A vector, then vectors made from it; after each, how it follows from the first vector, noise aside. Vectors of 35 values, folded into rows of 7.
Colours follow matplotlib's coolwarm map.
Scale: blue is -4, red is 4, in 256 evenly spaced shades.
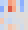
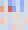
sign-scrambled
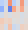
sign-scrambled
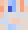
negated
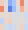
negated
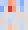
copied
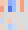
negated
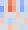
copied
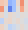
negated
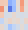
negated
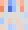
negated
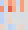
sign-scrambled
